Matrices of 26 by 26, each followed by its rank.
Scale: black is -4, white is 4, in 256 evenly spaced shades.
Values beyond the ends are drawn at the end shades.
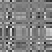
two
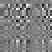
two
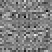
five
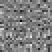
five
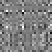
three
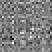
five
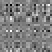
three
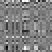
two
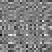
three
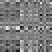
two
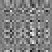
two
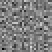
five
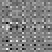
two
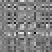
three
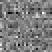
five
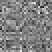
five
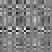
two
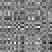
three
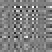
two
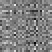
three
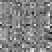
five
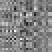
three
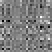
three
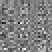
five
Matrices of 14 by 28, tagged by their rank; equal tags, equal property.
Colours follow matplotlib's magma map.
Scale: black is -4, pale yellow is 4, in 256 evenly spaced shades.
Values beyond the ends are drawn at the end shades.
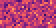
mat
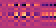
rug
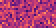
mat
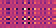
rug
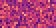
mat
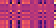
rug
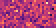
mat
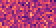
mat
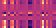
rug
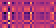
rug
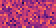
mat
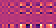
rug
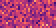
mat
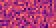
mat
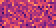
mat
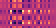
rug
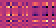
rug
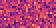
mat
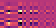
rug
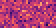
mat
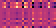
rug
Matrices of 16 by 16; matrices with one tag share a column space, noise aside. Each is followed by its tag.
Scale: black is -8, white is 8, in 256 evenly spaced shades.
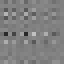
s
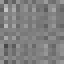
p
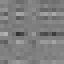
s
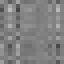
p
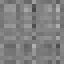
p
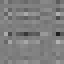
s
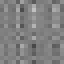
p
